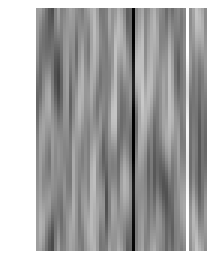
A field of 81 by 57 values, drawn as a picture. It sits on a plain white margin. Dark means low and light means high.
Grain: streaks running down. Slope: none. Odd lines: columns 33 and 51.
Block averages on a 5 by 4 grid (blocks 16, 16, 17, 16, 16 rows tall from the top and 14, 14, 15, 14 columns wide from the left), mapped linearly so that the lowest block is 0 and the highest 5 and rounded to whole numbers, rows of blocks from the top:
1535 | 0553 | 3413 | 3302 | 3414
